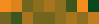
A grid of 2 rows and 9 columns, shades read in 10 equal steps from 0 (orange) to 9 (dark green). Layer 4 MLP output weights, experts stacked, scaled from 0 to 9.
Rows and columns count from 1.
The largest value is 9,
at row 1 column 9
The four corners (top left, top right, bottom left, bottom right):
0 9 5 2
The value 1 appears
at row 1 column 2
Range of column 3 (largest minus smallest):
2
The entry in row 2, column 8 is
4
